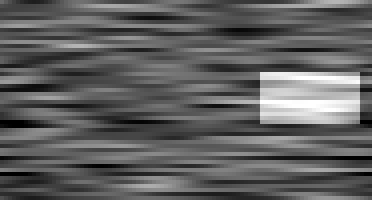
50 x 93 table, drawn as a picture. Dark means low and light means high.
An odd patch, higher than its surroundings, sits in the middle right. The grain runs across in streaks. The middle right is the ninth with the highest average.
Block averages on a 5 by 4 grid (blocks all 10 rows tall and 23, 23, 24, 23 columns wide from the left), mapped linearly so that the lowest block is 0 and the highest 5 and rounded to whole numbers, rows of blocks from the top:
1 1 0 1
1 1 1 2
1 1 2 5
1 1 1 1
0 1 1 1
